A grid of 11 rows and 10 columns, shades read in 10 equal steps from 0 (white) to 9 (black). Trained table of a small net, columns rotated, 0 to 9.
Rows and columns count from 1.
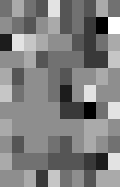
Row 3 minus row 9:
4 -5 -2 -1 -1 -2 2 4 1 -2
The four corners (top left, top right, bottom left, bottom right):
5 5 4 3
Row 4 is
4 4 3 6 5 5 5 7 7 2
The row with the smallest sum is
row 8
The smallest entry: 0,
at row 2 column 10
